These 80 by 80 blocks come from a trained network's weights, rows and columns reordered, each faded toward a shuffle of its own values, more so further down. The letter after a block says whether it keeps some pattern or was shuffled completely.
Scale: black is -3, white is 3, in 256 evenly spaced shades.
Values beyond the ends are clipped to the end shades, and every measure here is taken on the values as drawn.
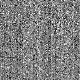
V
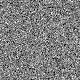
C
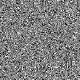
V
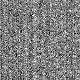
V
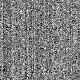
V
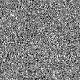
V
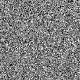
V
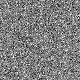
C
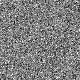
C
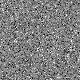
C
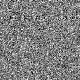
V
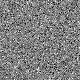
C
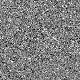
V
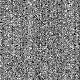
V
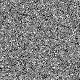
C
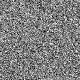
V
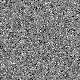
C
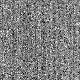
V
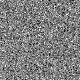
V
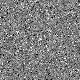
C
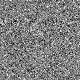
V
